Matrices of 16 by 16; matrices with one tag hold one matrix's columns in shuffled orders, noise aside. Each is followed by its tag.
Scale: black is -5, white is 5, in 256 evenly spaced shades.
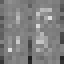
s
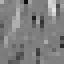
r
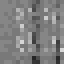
s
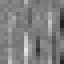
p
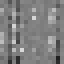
s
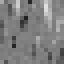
r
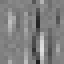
p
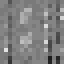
s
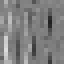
p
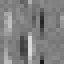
p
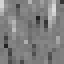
r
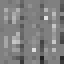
s
